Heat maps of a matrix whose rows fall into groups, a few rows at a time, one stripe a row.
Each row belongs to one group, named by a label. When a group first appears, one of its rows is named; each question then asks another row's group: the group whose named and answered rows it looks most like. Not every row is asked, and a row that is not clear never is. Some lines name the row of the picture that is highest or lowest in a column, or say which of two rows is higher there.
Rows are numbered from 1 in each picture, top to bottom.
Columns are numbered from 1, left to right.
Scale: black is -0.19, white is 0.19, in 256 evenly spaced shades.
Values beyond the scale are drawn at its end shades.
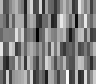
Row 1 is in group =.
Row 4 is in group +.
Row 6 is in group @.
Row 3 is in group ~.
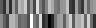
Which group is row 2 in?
=
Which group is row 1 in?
@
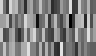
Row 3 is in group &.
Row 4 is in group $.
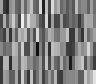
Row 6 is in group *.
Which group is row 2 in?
$
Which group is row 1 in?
+
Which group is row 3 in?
@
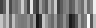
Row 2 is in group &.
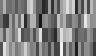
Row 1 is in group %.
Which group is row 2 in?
~
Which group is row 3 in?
=
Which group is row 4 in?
$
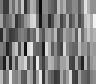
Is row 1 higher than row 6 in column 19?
Yes
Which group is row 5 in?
@
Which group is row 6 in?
=
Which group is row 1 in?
~
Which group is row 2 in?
&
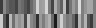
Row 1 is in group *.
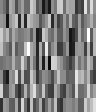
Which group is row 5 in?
+
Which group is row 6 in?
~
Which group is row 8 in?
*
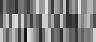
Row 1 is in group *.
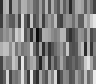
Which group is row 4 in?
=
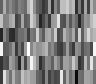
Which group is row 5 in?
%
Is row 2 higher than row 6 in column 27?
No
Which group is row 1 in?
%
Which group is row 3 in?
*
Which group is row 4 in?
&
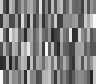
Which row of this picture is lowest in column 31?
6
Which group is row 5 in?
@
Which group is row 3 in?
=
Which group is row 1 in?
+
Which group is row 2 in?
*
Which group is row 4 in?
$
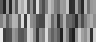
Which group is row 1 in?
@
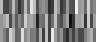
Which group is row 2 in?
&
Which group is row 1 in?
&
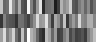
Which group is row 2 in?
*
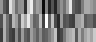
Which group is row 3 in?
*
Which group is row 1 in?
=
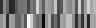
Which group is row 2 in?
%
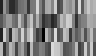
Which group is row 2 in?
=
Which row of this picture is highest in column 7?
2
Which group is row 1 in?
*
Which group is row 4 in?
+
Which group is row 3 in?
%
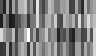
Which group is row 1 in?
@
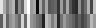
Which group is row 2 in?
%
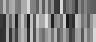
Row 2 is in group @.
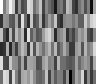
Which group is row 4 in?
@
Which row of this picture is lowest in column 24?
6
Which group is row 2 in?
*
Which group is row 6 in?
$
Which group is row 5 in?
~
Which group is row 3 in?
~
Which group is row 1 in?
=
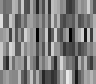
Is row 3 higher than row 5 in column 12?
Yes
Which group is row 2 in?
+
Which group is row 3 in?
&
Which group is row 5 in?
~
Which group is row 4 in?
+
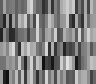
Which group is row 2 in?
@
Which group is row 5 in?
=
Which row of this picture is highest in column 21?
5
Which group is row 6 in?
~
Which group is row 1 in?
%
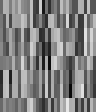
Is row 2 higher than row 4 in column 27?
No
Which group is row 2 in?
@
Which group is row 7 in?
$
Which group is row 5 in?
+
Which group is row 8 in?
%
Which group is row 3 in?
+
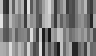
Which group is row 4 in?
=
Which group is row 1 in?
~
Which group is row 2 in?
~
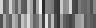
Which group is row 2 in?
$
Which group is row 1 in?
=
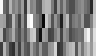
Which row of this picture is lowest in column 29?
2
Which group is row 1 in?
~
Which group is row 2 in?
%
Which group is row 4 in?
*
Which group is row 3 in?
&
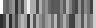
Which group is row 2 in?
@
